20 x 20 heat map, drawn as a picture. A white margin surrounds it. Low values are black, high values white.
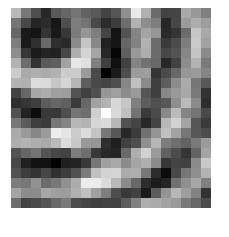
No overall slope runs across the table. Concentric rings centre on the top left. The ninth with the highest average is the centre. Neither half mirrors the other.
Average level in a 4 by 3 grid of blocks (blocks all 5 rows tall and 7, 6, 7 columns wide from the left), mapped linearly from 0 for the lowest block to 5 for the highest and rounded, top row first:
0 2 4 / 5 3 3 / 4 4 3 / 1 5 3
